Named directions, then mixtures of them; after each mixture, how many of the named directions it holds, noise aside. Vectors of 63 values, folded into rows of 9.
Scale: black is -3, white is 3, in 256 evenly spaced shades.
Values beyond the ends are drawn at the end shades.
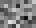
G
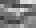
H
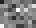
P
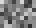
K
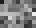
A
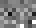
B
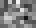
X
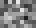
one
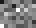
one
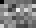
two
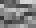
one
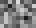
three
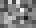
one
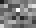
two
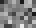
two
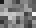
one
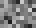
three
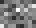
one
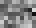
two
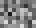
three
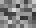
two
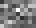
two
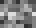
one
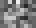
one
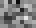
one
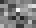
one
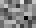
two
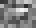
three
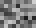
one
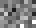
two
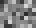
one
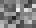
three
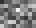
three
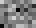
one
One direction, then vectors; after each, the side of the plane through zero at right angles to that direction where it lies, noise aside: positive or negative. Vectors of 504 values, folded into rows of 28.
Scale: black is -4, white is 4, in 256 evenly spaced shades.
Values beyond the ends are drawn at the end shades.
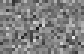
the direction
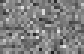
negative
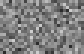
negative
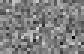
negative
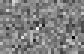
negative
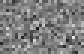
positive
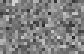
negative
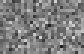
positive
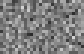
positive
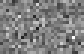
positive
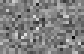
negative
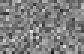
negative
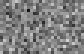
negative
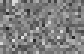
negative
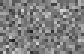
positive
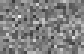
positive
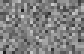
negative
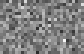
positive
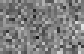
positive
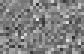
negative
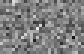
negative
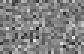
positive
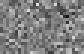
positive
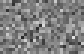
positive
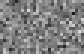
positive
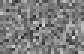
positive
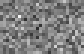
positive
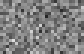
negative
